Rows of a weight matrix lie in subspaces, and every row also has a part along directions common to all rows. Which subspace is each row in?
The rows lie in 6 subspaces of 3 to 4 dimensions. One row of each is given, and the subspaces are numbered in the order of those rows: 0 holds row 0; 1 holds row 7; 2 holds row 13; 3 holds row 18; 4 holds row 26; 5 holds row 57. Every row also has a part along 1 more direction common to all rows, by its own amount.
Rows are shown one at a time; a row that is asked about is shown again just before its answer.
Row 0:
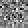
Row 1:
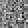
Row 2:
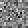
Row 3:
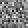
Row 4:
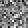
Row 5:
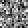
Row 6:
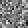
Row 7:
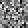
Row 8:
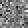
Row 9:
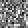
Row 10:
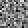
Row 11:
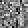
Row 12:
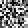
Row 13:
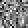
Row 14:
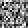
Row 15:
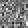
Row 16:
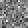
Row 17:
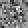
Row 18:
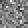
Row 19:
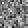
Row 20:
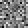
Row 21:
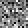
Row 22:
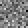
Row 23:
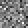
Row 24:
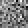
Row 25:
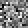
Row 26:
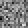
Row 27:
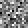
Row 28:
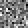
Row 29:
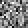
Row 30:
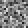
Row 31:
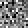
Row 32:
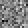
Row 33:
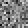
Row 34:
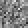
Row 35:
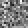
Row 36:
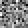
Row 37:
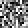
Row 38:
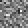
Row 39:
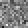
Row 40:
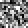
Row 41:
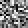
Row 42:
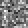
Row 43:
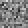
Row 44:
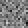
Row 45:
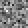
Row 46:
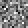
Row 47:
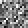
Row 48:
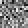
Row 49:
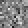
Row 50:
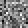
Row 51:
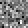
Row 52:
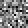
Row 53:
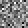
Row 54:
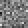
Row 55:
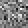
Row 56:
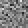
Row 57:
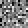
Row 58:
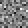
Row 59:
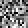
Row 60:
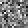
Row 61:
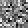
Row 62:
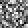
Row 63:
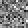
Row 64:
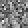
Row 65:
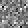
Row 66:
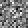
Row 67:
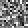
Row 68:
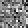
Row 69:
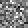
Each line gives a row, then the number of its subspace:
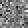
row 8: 4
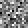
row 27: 2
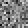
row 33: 5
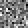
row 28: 4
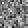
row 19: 2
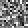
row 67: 2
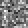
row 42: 0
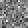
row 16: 3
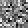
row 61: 5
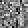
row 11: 2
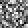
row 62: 3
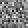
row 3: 5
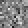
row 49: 2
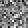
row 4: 3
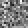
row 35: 0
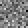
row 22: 1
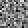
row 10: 0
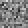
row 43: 4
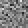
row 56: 0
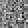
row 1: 0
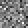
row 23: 1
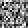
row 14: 4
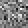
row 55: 0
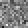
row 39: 3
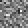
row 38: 2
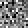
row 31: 5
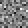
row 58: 1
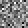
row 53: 0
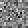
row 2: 5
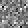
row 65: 1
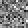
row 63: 0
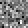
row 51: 3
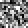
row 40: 3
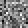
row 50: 1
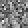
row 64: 1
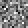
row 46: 1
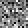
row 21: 5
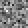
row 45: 5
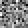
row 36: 0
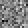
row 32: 1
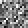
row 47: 4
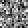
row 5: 5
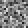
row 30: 1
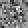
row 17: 3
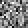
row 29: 2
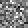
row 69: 3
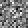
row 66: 3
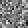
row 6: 4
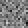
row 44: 4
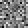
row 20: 2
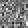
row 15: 4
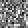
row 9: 4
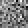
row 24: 0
